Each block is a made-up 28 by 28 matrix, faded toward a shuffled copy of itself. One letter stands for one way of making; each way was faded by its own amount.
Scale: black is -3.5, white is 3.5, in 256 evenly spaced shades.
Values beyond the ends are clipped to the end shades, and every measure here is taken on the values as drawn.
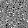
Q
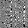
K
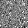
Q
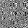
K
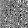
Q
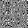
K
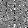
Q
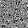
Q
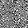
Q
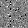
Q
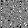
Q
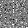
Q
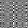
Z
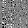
K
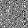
K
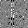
K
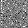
Q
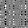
Z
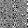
K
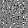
Q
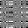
Z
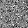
Q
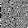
K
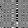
Z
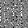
K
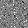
Q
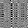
Z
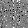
Q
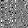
K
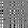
Z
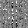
K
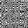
K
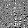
K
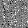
Q
